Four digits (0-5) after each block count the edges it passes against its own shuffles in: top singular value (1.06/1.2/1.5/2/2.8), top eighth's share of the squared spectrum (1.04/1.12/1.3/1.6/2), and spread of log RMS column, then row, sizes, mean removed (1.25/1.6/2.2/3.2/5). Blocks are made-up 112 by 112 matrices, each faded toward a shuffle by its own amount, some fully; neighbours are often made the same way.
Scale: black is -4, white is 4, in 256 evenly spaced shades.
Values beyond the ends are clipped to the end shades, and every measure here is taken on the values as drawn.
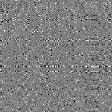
5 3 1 2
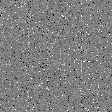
2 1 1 0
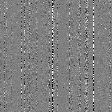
4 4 4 0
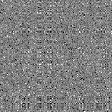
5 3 2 2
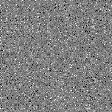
4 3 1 1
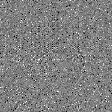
4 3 1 1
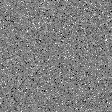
2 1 0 0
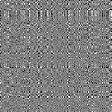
5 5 4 4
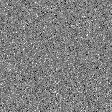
0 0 0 0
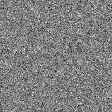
3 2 1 0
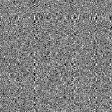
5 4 3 2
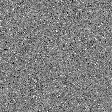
1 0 0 0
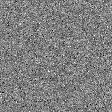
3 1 0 0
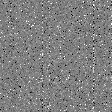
3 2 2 0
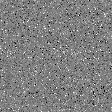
2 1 1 0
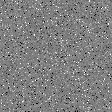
0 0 0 0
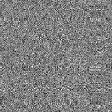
4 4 2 2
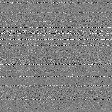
3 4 0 4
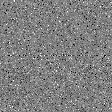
1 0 0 1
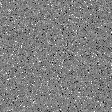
0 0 0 0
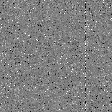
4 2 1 0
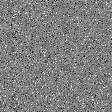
2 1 0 0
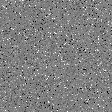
0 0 0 0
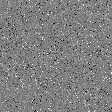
0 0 0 0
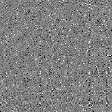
4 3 2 1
